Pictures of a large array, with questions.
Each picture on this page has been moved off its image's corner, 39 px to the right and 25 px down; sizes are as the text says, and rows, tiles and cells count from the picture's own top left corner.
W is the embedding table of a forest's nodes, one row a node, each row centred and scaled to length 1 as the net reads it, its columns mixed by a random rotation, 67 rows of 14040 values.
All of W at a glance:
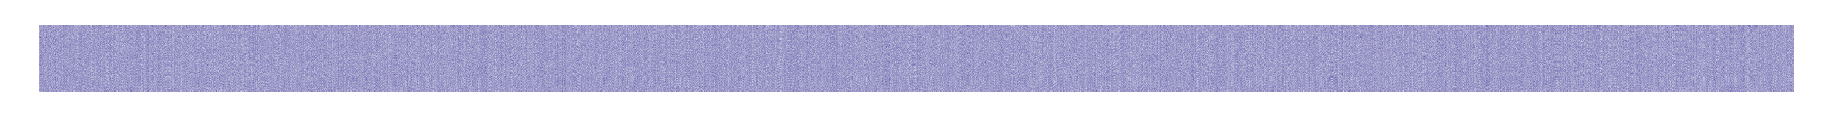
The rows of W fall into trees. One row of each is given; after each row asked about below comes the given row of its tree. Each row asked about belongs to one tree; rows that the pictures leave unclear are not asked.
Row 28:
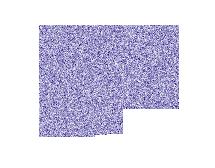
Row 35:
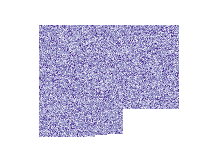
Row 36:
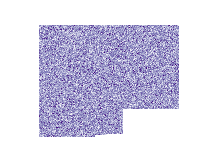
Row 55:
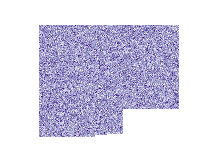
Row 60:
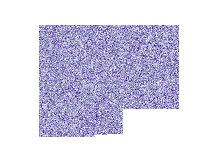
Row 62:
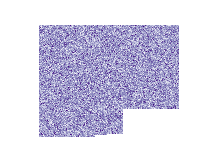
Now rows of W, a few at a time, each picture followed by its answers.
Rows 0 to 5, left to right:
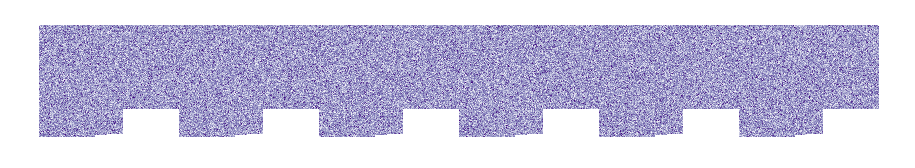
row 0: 28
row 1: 28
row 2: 62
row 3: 28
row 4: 55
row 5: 36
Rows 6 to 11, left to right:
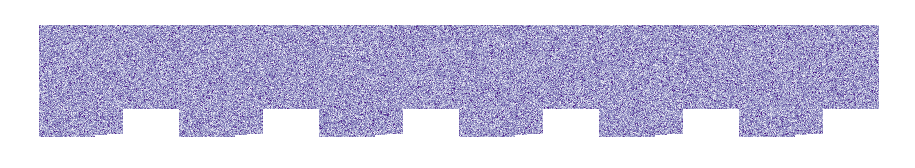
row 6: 62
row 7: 62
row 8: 36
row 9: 60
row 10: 28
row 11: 60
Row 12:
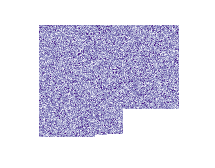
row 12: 60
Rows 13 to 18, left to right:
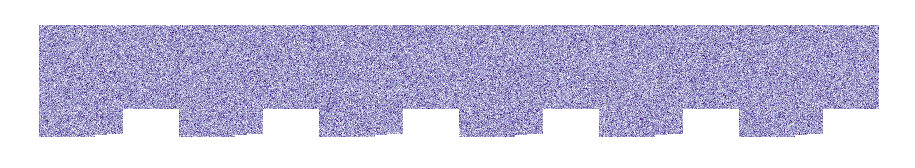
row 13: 62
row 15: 55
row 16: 36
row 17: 60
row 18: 62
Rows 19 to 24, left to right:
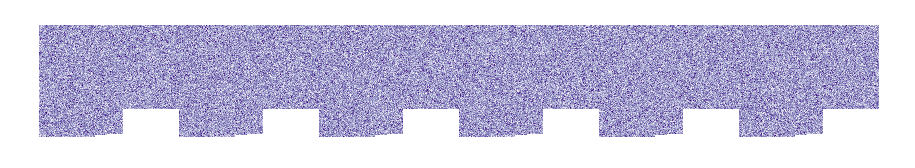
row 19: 36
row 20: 55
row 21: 28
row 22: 35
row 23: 62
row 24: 55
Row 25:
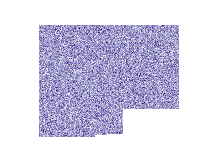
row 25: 60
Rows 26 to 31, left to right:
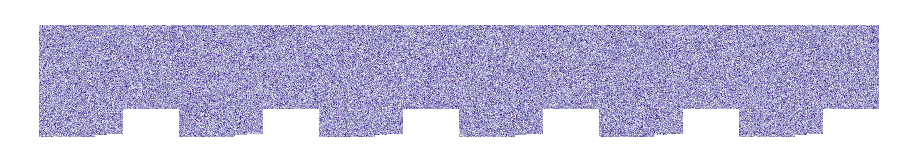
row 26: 62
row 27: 55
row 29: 36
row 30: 60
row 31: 62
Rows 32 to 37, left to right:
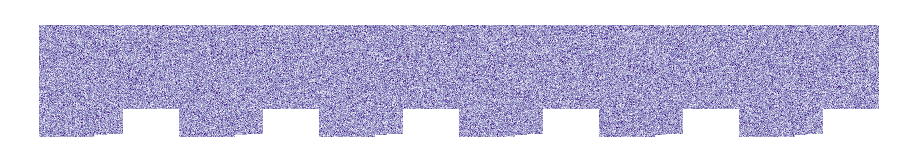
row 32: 60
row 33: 60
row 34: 62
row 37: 36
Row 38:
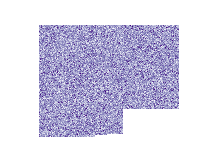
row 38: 35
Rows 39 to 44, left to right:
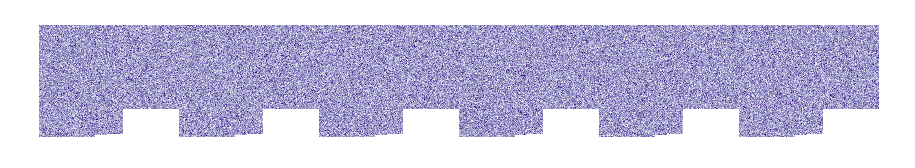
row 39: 60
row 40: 60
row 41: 28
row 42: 36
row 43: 62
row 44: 28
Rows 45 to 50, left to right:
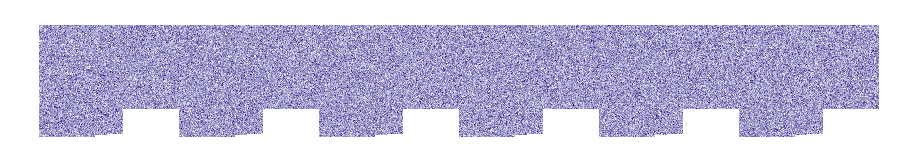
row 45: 36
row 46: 36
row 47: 55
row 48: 62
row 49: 60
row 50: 28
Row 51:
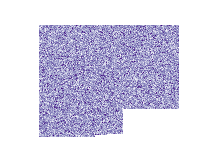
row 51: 36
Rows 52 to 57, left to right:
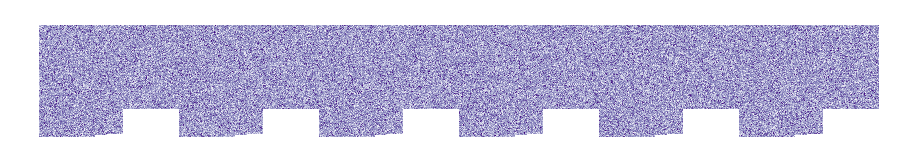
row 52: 36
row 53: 55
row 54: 36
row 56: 28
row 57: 60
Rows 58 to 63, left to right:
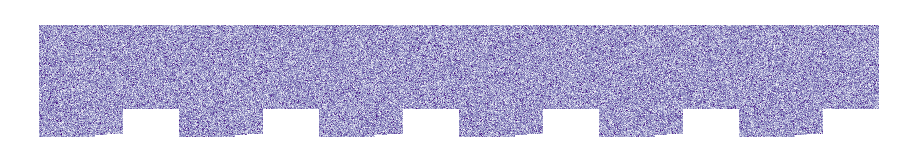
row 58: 55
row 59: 28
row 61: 55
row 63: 36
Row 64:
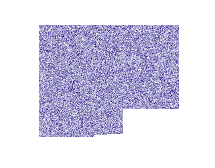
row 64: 60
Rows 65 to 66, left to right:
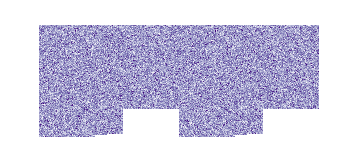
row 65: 62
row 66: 62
